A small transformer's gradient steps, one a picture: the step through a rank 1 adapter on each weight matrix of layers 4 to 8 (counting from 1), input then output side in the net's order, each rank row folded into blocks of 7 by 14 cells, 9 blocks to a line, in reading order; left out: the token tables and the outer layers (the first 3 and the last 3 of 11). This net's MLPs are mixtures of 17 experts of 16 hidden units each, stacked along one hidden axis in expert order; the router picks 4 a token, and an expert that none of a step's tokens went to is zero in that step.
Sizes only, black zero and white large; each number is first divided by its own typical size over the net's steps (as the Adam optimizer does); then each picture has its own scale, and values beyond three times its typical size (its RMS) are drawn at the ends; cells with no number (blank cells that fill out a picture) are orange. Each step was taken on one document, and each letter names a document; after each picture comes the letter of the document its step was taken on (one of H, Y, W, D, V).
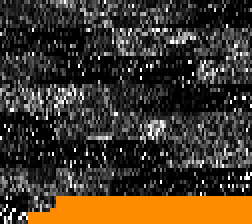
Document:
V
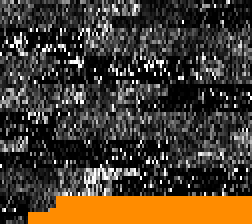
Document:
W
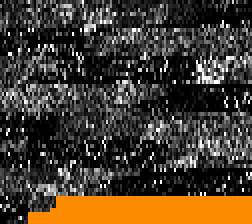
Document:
W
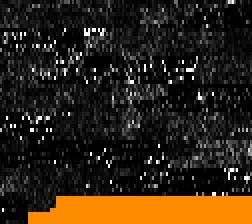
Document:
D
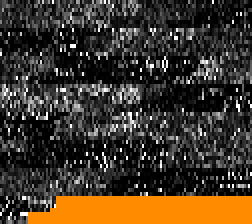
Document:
V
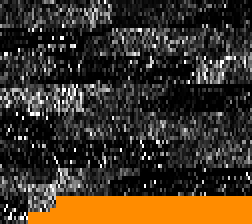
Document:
V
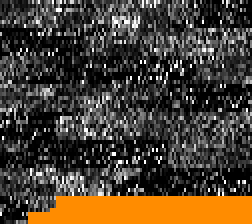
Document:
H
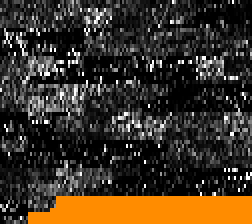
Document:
W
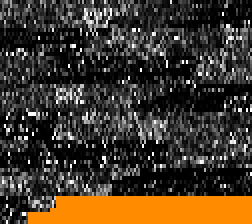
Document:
V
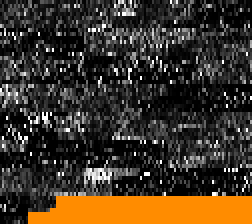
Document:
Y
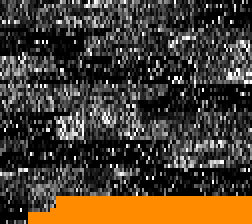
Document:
H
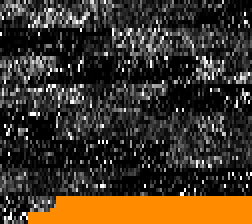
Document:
V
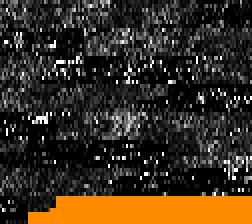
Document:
D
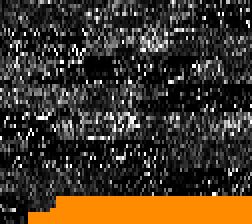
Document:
Y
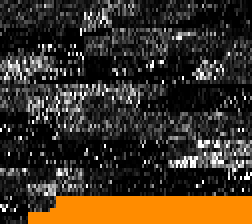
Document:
W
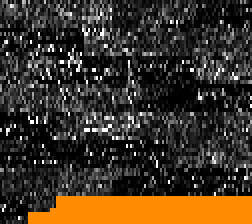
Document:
W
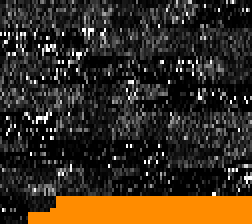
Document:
D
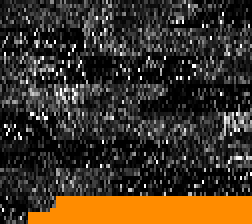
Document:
Y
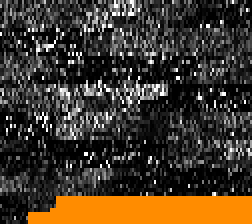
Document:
Y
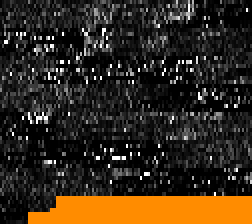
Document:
D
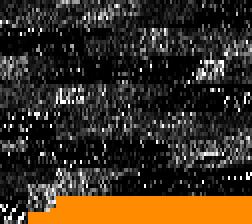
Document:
V
